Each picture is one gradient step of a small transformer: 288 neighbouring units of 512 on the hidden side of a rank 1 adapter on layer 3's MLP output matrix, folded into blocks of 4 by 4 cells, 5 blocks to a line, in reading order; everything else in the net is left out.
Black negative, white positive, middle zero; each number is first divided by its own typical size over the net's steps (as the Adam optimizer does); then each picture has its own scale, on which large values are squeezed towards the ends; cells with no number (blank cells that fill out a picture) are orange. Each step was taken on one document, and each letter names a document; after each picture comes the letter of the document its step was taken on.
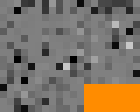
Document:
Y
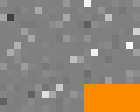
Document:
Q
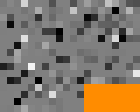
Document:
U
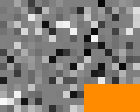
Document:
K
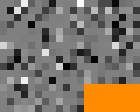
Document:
Y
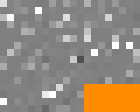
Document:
Q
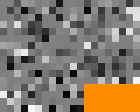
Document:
K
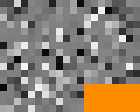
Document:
U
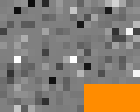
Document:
Y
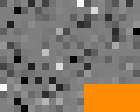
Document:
Y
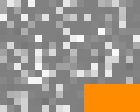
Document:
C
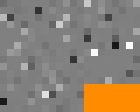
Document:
Q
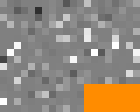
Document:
Q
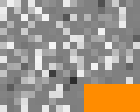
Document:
C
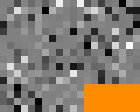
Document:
K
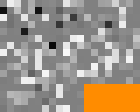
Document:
C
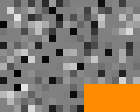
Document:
K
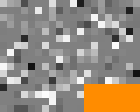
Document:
U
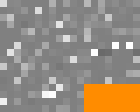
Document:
Q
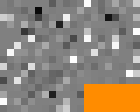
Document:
Q
